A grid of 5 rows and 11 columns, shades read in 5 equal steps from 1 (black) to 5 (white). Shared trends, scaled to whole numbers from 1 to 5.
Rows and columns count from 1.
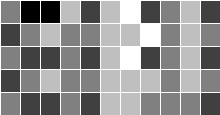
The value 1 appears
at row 1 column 2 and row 1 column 3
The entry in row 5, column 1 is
3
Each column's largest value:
3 3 4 4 3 4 5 5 3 4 3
